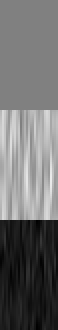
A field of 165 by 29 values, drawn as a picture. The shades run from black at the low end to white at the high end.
The table splits into 3 rows of 1 panel. Panel 1,1: middling, flat. Panel 2,1: high, streaked downward. Panel 3,1: very low, streaked downward, faint in contrast.
